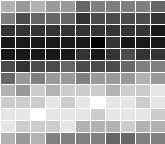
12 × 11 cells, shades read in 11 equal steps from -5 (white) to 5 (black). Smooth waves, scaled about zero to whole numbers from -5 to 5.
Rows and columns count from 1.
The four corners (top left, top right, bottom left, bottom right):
-2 1 -2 0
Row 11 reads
-4 -3 -3 -3 -4 -2 -2 -2 -3 -2 -2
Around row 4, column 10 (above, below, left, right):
3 3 4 4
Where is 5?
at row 4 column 7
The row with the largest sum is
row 4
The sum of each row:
-5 19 34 44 38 17 -8 -29 -40 -43 -30 -3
